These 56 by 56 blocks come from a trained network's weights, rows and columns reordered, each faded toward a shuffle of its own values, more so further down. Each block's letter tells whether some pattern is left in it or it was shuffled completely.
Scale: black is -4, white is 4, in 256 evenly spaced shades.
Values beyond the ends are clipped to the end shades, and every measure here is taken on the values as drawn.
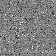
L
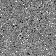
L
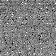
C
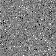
C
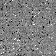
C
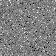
L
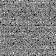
C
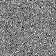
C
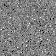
C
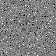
L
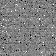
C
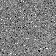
L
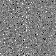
C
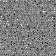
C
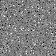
L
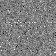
C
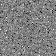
L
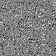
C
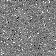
L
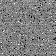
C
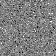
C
